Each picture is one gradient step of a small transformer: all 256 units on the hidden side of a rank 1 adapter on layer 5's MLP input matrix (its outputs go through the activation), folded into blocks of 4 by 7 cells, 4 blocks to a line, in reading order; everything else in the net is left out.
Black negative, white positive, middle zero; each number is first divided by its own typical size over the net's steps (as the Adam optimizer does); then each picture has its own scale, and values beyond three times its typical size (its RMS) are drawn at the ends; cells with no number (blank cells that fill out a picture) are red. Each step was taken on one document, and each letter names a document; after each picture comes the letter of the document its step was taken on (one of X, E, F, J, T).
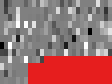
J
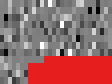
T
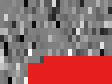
T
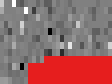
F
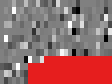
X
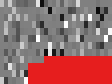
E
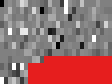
F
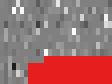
X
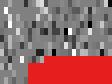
J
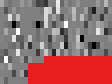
E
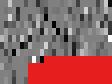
J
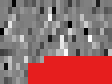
T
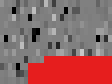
X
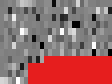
F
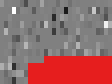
X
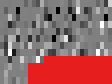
J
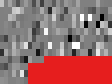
E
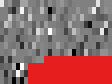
X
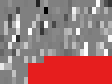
J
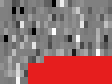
X
